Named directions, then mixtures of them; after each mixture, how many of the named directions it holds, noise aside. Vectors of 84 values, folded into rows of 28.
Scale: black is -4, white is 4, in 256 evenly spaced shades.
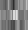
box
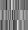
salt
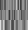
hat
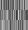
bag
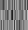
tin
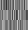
two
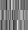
one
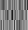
one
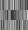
three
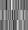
one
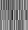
two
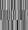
three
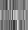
two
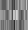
two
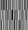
three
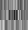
three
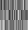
two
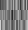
two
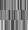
one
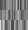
one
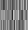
three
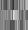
two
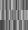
three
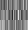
three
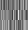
two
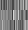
three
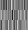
three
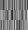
one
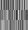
one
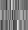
one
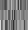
two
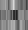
one
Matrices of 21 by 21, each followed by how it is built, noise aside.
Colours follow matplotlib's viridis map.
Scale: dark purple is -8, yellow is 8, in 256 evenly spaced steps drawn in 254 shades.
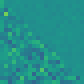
lower triangular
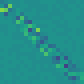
banded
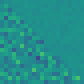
lower triangular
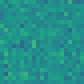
low rank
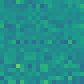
low rank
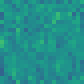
low rank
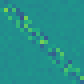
banded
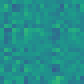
low rank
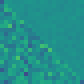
lower triangular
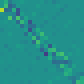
banded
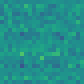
low rank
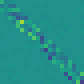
banded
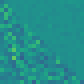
lower triangular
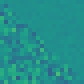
lower triangular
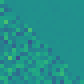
lower triangular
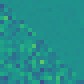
lower triangular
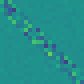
banded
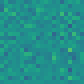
low rank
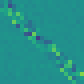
banded
